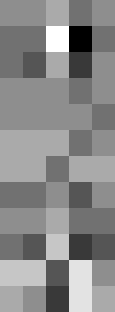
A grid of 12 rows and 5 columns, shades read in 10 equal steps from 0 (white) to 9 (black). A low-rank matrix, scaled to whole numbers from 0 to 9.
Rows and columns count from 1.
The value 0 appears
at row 2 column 3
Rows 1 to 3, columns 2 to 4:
4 3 5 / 5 0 9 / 6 3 7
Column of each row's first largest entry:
4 4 4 4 5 4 3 4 4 4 3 3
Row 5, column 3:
4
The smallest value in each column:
2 2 0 1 3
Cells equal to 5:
14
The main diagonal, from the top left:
4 5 3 5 5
